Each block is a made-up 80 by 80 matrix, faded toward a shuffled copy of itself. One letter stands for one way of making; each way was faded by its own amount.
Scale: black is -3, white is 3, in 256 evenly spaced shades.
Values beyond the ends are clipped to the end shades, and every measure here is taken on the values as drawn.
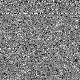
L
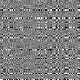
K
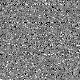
L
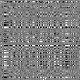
K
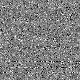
L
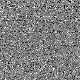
L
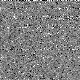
L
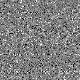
L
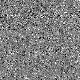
L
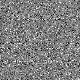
L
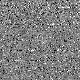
L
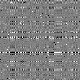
K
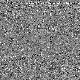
L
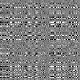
K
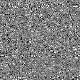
L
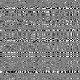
K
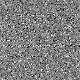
L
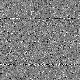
L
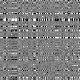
K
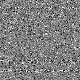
L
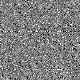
L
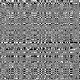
K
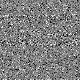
L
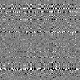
K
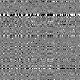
K
